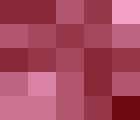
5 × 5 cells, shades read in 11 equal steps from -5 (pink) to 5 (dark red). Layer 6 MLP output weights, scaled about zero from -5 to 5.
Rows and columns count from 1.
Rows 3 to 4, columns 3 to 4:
1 3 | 0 3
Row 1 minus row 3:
0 1 -1 -1 -7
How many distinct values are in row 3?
3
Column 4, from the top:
2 1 3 3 2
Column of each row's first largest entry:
1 3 1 4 5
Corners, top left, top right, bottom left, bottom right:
3 -5 -2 5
